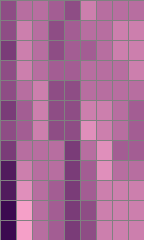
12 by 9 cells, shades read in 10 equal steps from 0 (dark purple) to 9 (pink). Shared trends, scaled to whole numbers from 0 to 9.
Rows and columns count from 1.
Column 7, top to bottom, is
6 6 6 6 6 7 7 8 8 7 7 7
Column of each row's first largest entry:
6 2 2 2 3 3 6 7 7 2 2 2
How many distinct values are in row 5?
3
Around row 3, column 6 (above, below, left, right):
6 6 5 6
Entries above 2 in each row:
9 9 9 9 9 9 9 9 8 8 8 8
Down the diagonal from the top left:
4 7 6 5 4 7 7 5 6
